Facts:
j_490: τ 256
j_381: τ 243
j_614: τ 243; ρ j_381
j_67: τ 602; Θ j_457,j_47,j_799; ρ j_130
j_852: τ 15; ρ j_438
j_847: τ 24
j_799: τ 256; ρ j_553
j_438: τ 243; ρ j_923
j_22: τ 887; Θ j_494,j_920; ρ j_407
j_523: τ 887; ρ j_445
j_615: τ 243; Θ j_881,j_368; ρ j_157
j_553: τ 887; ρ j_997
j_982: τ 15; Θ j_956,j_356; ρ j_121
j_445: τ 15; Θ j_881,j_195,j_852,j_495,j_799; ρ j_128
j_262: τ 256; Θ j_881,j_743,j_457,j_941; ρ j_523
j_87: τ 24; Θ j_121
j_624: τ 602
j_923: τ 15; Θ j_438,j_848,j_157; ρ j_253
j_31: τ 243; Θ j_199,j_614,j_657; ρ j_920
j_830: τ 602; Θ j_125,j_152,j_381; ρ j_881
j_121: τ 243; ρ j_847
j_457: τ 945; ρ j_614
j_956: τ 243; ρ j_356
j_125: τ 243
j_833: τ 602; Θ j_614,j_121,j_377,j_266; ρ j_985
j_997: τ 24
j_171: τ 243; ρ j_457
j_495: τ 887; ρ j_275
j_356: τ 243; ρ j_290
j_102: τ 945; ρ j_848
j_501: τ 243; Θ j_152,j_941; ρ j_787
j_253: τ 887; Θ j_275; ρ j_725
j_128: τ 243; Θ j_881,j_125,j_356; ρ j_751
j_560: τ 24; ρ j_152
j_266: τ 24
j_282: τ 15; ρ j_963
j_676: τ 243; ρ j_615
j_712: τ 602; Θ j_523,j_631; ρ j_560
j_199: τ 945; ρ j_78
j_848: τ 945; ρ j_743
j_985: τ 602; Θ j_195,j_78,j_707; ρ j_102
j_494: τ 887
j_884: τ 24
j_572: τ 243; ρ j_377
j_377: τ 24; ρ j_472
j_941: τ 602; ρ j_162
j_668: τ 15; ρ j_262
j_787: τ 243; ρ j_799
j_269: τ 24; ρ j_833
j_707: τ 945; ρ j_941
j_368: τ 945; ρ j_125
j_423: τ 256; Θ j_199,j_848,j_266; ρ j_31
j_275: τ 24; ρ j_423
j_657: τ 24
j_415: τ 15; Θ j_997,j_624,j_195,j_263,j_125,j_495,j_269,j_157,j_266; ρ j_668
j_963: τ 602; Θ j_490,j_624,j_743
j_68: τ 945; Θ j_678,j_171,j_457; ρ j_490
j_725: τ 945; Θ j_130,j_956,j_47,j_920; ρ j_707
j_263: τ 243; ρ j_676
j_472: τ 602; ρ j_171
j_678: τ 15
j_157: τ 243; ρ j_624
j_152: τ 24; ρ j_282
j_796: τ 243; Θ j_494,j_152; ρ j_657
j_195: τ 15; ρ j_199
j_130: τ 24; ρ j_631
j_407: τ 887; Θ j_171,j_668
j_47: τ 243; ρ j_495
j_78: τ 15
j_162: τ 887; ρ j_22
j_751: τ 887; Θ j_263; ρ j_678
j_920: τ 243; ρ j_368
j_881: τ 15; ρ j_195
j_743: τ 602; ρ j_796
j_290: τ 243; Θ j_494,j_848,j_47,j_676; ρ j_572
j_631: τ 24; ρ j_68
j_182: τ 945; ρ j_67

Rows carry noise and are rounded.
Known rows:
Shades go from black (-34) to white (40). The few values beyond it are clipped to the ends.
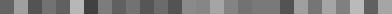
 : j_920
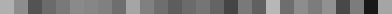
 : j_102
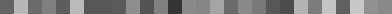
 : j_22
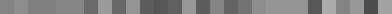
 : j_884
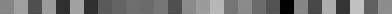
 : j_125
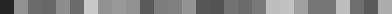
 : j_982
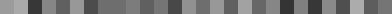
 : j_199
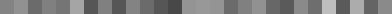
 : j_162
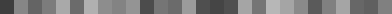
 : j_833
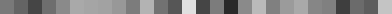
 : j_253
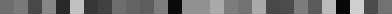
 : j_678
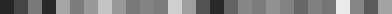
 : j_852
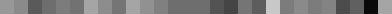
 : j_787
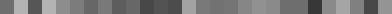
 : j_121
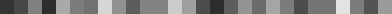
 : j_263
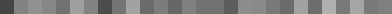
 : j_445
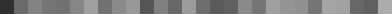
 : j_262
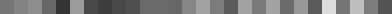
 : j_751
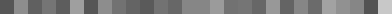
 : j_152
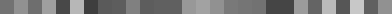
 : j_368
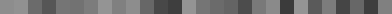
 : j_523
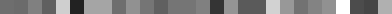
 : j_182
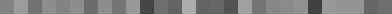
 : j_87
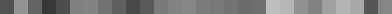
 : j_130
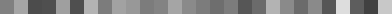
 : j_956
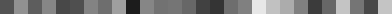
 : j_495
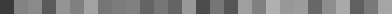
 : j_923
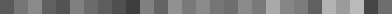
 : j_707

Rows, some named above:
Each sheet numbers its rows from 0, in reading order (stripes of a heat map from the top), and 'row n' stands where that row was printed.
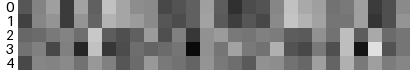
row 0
j_712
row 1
j_712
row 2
j_68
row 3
j_678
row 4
j_445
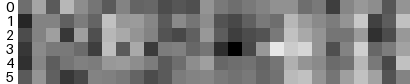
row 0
j_121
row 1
j_501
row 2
j_712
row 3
j_415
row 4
j_356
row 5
j_130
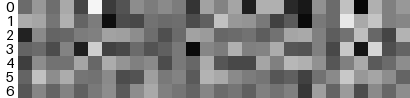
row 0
j_963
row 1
j_381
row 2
j_356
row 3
j_678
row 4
j_833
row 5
j_128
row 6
j_615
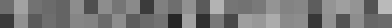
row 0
j_494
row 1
j_423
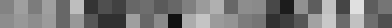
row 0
j_78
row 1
j_407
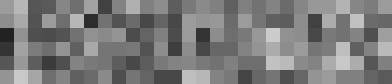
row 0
j_725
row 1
j_614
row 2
j_676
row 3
j_290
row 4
j_130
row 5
j_631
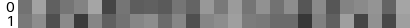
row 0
j_848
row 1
j_941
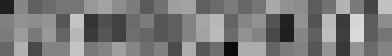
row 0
j_356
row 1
j_78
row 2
j_78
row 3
j_31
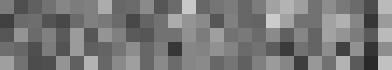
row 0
j_275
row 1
j_881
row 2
j_152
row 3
j_171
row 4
j_668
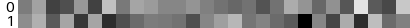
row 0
j_956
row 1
j_125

